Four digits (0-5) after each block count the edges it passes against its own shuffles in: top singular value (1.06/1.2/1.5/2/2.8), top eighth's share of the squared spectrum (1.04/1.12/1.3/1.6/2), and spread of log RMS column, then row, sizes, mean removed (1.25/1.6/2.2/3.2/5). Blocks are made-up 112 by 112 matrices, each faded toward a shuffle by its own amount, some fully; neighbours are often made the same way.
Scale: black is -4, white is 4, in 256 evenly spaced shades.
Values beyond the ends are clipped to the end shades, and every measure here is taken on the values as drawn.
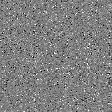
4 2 0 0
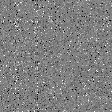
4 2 1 1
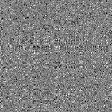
4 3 2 2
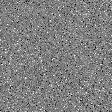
2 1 0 0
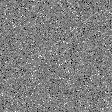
0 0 0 0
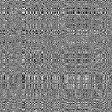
5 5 4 4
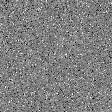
0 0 0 0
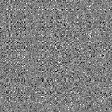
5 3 3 2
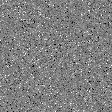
0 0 0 0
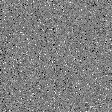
1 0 1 0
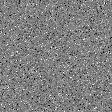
0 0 0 0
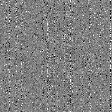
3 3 3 0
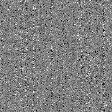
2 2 3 0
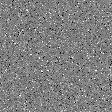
0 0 0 0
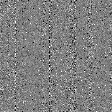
2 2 3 0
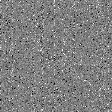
1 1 2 0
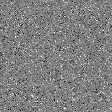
3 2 0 0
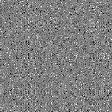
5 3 2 2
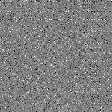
4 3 1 2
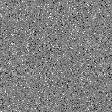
3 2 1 0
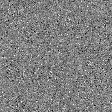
0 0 1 0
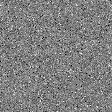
0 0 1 0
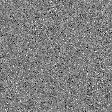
0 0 1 0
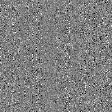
1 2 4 0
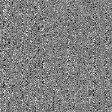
1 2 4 0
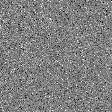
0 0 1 0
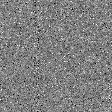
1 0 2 0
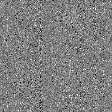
1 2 3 0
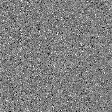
0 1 2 0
